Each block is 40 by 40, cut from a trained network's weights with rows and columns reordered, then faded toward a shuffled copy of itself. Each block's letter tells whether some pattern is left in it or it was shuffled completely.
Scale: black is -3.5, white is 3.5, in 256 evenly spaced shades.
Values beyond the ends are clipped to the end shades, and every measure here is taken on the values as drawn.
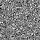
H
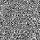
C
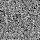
H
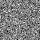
H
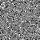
H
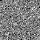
C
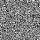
C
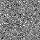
C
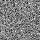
H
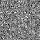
C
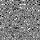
C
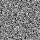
H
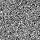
H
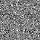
C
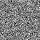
H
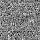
C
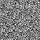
C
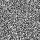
H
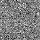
C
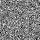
H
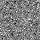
H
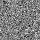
H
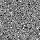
H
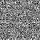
C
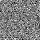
C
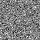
H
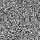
C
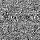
C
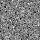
H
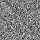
C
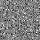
C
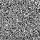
C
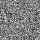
C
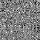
C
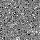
H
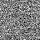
C
